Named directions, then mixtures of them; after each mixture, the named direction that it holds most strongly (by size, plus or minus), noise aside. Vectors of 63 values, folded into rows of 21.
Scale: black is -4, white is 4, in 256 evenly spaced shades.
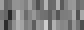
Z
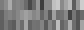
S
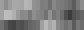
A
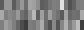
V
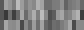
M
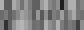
V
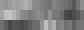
A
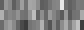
V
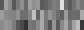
V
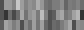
M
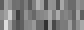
Z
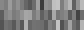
S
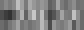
M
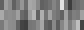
V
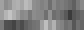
A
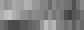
A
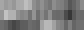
A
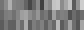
S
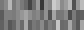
S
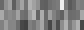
V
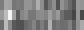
Z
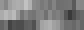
A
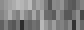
A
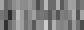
Z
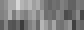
A
